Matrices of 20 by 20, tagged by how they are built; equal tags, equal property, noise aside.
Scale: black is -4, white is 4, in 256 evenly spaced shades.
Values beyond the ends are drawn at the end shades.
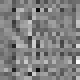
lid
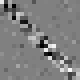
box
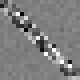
box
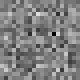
lid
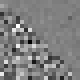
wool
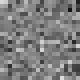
lid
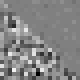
wool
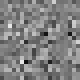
lid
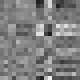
lid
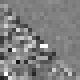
wool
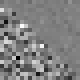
wool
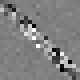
box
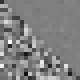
wool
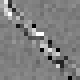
box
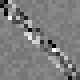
box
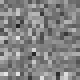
lid
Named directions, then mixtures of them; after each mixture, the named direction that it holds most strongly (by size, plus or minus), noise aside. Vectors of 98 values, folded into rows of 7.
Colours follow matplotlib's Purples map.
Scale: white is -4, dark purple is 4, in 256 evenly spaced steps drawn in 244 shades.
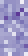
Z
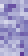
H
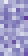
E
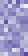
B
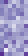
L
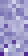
L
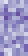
E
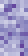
H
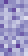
E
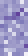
Z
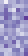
E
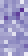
Z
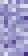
E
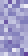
B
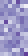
B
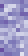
H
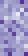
Z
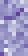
Z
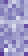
L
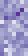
Z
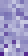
L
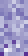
L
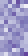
B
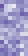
H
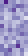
E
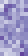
H
